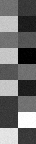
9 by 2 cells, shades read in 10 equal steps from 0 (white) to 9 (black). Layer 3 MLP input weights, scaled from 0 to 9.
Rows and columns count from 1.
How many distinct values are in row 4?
2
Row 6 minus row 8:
-5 8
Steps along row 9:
up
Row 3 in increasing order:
5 6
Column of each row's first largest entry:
2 2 2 2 1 2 1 1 2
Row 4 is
2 9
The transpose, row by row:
5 2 5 2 6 2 7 7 1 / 7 8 6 9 5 8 5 0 7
